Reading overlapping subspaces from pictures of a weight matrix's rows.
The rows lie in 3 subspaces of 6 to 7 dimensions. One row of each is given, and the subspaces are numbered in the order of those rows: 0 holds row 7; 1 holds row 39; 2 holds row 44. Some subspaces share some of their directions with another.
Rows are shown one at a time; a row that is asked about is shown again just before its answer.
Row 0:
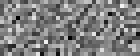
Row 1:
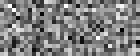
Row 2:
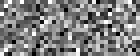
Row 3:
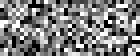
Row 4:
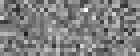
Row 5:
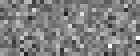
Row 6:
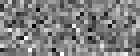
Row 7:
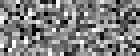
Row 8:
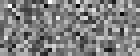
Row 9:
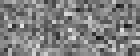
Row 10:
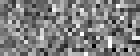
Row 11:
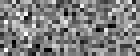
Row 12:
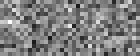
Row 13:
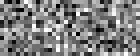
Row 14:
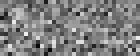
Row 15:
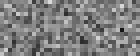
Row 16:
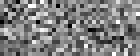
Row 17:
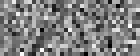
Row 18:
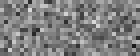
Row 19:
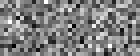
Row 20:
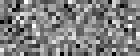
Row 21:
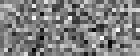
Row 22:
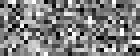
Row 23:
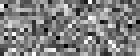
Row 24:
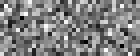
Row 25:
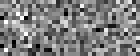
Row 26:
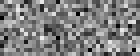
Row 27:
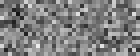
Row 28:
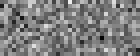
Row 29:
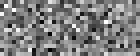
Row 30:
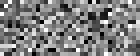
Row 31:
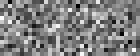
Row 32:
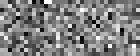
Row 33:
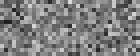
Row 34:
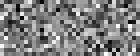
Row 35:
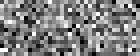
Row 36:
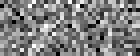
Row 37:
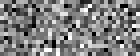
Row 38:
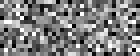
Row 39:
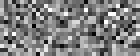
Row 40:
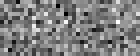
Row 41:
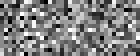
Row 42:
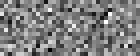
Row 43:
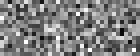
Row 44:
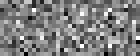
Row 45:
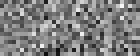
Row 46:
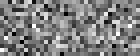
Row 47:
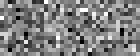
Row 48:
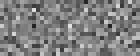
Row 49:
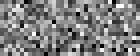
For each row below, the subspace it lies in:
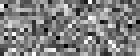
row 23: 1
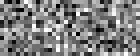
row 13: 0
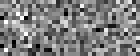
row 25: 0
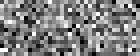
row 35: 1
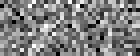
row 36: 2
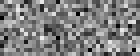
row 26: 0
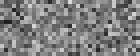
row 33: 1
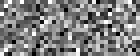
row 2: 1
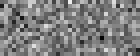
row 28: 2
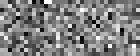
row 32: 0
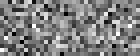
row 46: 1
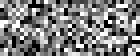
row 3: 2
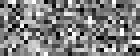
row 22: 2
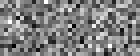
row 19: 0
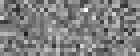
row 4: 1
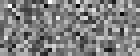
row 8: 2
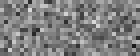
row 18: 0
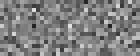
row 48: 1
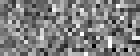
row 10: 2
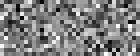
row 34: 0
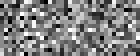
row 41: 2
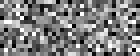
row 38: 0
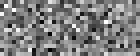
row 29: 1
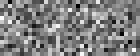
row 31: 0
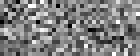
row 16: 0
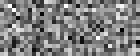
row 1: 1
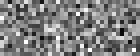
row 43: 0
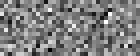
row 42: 1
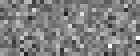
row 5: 2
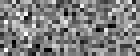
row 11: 0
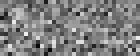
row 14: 2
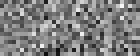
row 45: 2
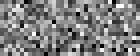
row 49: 2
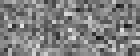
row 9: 2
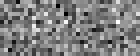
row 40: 0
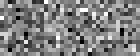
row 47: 1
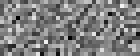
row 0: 1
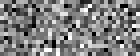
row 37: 1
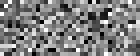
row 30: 1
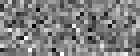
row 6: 1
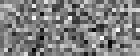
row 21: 2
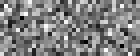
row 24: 2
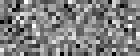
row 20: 1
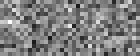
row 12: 0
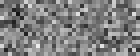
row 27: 2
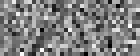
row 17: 2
